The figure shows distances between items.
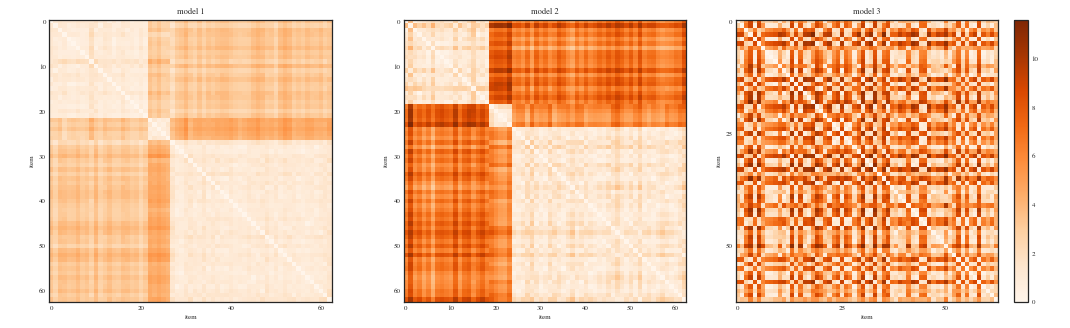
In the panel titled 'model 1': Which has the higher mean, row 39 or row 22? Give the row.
22
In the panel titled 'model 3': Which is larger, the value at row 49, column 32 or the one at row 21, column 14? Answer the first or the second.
the second
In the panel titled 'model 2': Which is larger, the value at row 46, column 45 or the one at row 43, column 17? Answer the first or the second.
the second
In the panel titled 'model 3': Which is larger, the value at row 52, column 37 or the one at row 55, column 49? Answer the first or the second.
the second
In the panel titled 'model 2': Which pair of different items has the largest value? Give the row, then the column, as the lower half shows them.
23, 1
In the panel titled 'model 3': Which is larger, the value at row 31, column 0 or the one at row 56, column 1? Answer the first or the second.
the first
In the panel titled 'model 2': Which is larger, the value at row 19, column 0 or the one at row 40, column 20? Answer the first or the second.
the first
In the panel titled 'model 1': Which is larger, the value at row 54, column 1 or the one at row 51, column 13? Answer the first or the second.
the second
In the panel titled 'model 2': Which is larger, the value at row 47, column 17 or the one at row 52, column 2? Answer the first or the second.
the first
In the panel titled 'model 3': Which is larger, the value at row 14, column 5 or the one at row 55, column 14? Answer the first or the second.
the first
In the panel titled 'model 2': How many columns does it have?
63
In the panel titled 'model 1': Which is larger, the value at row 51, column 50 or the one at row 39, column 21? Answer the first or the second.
the second
